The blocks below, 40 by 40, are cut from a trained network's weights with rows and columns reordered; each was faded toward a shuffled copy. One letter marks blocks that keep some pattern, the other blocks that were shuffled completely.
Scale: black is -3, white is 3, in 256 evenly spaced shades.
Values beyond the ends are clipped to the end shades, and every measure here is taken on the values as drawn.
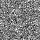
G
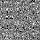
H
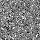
G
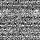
H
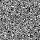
H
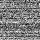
H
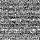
H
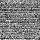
H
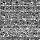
H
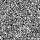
G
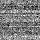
H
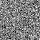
G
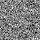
H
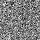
G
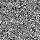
G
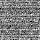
H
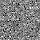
H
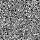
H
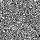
G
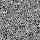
G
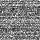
H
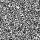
G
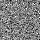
G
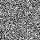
G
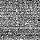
H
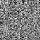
H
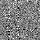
H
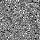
G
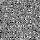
H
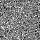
G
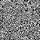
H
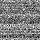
H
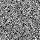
G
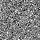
G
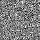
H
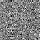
H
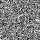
G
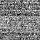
H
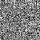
H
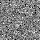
G
